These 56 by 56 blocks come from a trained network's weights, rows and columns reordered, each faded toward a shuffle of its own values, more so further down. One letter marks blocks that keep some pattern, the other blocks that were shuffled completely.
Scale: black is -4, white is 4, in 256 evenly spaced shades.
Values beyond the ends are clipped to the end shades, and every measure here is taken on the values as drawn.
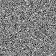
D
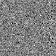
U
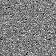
D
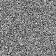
D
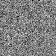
U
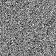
D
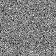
U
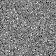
D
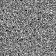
U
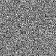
U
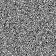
D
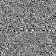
U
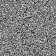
D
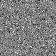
D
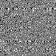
U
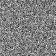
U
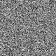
D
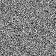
D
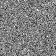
D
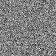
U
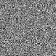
U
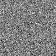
U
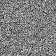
D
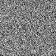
U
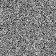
U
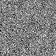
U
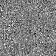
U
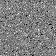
D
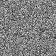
D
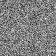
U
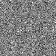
U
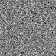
U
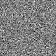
U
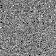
U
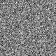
D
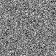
D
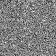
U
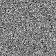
D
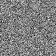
D
